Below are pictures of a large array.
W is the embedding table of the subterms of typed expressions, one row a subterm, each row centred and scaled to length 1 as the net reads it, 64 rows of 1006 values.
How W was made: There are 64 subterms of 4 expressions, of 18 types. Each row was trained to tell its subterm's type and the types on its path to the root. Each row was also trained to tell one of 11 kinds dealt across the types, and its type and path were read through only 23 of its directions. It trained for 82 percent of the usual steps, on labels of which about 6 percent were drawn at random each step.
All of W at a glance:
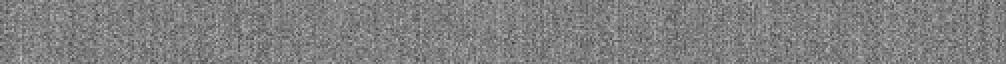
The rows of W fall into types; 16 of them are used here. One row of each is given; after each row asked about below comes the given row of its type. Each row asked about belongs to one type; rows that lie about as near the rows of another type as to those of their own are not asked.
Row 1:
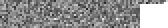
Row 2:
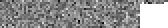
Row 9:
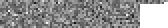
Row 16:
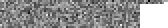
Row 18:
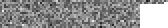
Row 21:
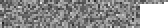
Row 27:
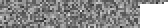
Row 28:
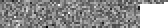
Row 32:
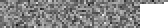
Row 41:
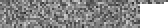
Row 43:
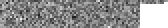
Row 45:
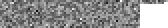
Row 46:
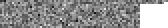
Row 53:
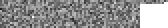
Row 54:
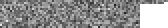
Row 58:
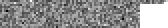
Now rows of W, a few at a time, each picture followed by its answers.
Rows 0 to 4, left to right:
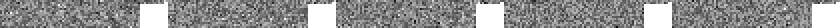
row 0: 28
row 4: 27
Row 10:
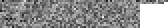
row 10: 21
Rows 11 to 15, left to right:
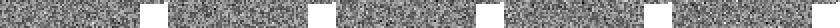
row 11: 43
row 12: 58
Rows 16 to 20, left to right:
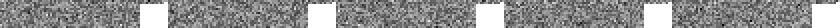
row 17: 18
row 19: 18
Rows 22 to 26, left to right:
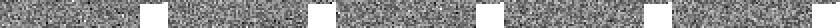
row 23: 53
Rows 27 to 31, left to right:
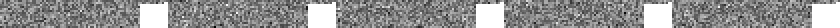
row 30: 45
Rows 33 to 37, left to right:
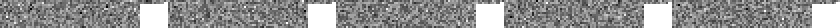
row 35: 21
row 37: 43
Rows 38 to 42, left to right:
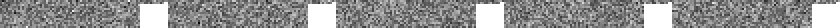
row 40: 41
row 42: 18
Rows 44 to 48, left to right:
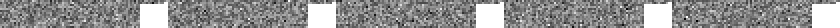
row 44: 16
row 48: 54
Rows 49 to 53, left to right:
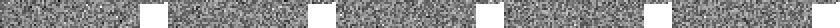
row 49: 27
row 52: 28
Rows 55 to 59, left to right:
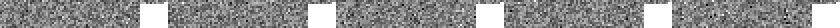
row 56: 58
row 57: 54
